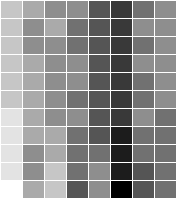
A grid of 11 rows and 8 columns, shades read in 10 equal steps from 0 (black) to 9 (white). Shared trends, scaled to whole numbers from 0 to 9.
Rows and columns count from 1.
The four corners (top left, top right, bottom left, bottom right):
7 5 9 4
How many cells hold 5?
25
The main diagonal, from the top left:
7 5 5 5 3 2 5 4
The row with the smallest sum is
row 3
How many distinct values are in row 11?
7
